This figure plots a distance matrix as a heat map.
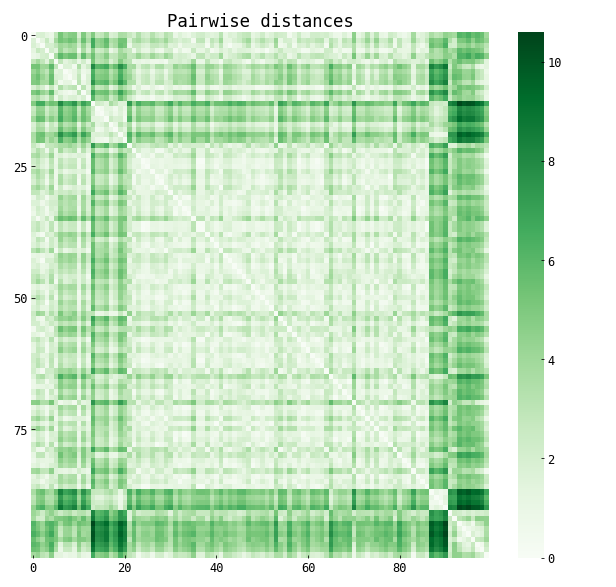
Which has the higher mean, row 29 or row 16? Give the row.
16
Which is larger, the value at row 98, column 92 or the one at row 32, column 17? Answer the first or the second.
the first
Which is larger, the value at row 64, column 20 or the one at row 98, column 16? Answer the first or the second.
the second
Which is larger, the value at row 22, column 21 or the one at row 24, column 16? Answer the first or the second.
the second
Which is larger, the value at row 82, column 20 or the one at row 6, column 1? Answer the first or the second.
the second
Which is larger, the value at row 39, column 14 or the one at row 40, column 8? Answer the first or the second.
the second
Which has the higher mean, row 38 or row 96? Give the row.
96
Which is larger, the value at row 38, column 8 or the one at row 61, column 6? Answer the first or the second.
the first
